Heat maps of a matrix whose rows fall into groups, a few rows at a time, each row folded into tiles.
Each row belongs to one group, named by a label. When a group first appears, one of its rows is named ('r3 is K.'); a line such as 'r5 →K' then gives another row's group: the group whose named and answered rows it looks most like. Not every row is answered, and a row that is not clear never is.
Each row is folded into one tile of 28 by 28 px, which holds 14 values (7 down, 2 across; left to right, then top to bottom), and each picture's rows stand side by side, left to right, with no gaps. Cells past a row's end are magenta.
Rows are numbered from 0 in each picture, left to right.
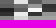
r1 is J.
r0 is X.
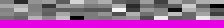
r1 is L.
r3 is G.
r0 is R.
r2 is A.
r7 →L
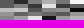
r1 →A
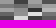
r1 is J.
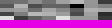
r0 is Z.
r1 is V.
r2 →L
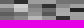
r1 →L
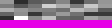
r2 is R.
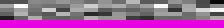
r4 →A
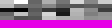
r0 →G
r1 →X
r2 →X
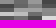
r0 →V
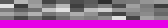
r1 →R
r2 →J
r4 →Z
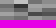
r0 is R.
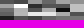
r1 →V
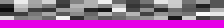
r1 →G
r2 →Z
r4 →J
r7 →V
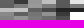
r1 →G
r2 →X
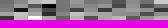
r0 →X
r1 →L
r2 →X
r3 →X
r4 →Z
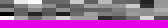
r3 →A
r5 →Z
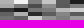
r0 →G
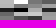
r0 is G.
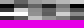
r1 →L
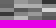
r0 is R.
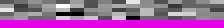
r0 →J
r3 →Z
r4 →A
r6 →V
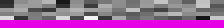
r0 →Z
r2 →Z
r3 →Z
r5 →G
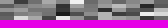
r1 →A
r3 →X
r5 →V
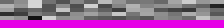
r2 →J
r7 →L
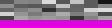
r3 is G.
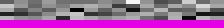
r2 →X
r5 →R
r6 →A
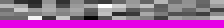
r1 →Z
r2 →Z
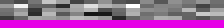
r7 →V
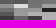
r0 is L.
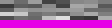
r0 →V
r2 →Z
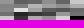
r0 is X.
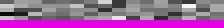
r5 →A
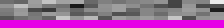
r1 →G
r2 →L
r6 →Z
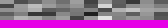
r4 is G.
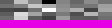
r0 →X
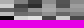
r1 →Z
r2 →Z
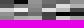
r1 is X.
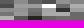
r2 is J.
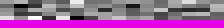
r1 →Z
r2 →A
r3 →X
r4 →L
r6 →G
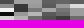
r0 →J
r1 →R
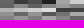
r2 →G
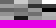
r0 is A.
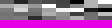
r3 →G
